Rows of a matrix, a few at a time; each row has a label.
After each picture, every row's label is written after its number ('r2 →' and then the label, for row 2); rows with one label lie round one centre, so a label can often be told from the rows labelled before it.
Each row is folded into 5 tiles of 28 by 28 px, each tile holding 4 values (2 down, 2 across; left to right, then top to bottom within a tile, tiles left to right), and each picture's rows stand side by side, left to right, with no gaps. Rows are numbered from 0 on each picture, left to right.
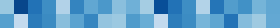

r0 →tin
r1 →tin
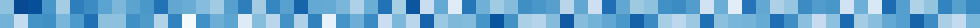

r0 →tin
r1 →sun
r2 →sun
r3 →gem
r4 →gem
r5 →gem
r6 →gem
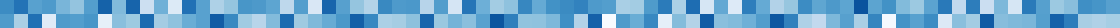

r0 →sun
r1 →gem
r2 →gem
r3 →gem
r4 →sun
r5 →gem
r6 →sun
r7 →gem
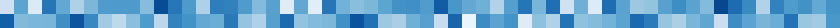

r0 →gem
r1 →tin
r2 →gem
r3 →sun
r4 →gem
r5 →tin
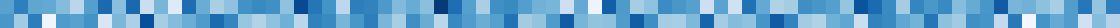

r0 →sun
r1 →gem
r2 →tin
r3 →tin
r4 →gem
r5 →gem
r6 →tin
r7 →sun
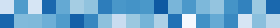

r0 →gem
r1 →sun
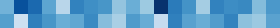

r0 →tin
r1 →tin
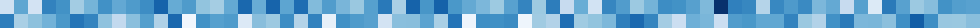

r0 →gem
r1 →sun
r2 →sun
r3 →sun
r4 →gem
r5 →tin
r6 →gem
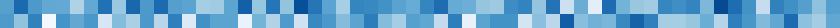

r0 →sun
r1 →sun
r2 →tin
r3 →sun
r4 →gem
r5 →tin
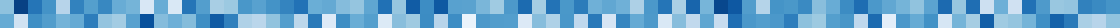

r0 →tin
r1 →gem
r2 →sun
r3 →sun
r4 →sun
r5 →tin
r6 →sun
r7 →gem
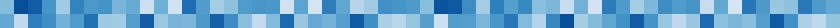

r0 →tin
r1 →gem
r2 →gem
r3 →tin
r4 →gem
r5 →gem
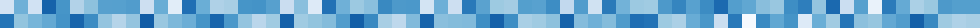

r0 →gem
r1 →gem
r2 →gem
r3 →gem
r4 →gem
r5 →sun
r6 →gem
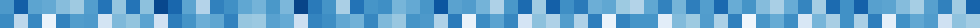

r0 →sun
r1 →tin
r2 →tin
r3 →sun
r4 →sun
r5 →sun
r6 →sun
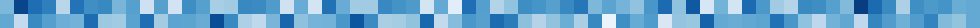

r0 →tin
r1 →gem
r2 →gem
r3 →gem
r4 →sun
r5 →gem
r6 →tin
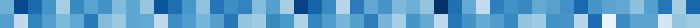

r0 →tin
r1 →tin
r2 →tin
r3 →tin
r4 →sun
